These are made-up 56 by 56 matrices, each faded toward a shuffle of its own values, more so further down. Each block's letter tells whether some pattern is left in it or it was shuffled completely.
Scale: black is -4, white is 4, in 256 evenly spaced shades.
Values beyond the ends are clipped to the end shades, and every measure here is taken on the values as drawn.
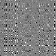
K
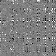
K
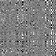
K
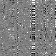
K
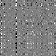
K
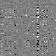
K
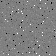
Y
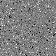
Y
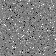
Y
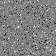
Y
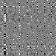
K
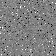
Y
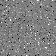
Y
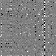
K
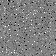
Y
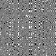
K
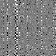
K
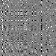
K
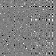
K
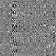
K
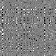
K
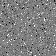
Y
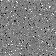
Y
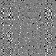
K
